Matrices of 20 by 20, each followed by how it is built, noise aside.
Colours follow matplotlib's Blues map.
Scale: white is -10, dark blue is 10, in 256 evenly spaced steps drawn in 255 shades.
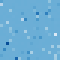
sparse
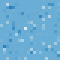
sparse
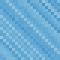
Toeplitz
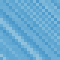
Toeplitz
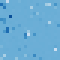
sparse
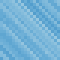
Toeplitz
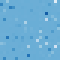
sparse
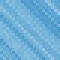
Toeplitz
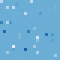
sparse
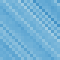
Toeplitz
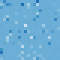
sparse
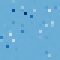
sparse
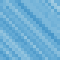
Toeplitz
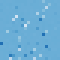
sparse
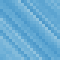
Toeplitz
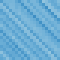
Toeplitz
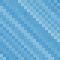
Toeplitz
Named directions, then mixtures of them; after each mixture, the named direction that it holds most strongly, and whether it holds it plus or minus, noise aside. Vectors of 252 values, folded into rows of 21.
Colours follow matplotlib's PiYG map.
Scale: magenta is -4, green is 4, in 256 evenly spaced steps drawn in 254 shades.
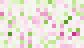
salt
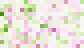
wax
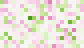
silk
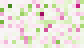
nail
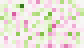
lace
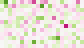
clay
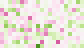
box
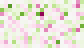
nail, plus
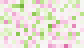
lace, plus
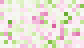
salt, plus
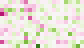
wax, minus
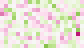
lace, minus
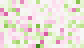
box, plus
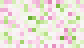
silk, plus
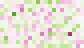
lace, minus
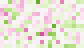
lace, minus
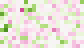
wax, plus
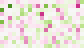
nail, plus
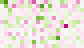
clay, plus
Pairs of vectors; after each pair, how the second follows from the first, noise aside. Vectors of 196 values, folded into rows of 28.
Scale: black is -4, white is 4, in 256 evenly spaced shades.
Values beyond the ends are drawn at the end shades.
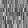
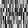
scaled up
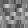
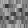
negated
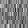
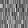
sign-scrambled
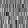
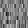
sign-scrambled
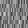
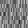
negated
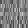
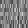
copied
